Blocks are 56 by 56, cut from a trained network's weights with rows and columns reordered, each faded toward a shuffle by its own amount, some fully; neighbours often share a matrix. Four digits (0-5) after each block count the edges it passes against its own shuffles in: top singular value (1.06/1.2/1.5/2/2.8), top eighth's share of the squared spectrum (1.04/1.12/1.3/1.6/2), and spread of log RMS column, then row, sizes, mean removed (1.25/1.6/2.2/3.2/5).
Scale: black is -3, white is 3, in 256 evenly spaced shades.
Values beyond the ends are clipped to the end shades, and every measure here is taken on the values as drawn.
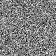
0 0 0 0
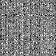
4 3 1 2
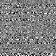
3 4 0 3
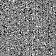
2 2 0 1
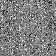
1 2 0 1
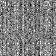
3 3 1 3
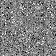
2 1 0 1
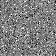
0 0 0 0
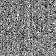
2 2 0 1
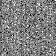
2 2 0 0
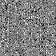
2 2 0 1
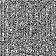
3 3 0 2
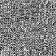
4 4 2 1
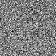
3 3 1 1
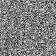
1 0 0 0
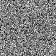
0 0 0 0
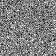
2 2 0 0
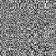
4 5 3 1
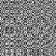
4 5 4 2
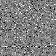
2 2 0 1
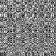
4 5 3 2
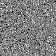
0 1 0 0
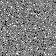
0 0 0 0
